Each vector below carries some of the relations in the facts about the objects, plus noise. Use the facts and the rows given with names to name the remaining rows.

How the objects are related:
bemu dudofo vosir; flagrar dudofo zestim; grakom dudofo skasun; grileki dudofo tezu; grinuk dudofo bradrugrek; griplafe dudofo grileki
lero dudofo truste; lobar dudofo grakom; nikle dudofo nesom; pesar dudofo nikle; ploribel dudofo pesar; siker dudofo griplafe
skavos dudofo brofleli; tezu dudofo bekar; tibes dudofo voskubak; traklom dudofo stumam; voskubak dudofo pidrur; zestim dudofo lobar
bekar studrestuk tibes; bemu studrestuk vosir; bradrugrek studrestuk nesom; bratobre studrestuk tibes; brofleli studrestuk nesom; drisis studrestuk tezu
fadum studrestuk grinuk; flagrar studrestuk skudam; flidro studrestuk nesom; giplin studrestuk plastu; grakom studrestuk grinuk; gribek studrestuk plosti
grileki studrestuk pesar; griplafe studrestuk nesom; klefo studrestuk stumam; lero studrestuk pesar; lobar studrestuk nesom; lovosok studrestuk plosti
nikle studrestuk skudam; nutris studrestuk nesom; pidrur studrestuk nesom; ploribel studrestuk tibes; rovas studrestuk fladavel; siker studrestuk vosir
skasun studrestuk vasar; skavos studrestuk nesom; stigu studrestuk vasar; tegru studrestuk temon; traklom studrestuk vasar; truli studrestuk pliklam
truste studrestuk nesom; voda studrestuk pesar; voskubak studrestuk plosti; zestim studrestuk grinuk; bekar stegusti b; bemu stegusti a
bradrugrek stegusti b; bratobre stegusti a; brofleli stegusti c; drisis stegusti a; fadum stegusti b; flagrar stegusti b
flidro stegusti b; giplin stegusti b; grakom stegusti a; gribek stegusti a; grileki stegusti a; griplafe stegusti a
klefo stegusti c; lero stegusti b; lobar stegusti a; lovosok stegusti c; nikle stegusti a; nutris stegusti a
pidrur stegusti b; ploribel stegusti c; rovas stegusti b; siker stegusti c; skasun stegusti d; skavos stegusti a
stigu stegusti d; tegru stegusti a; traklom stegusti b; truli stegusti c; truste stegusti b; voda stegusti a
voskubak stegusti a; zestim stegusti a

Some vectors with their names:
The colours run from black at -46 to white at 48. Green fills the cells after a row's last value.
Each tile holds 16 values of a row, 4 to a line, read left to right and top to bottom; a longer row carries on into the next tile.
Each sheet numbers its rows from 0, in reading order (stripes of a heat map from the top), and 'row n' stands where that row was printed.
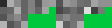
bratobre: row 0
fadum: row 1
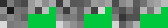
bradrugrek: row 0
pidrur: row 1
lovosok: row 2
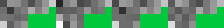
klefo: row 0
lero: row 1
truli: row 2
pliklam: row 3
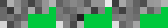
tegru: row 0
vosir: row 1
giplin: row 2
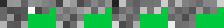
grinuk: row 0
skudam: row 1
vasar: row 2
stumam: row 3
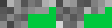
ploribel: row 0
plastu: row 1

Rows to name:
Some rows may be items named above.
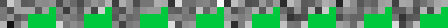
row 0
nikle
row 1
flidro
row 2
ploribel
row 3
traklom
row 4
flagrar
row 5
voskubak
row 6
tibes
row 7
gribek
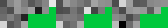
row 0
bemu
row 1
fadum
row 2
nikle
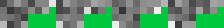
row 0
siker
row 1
fadum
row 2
brofleli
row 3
voda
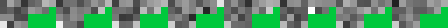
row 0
pesar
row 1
truste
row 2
plosti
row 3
bemu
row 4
nesom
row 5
grinuk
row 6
skudam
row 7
bekar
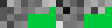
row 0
ploribel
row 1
bradrugrek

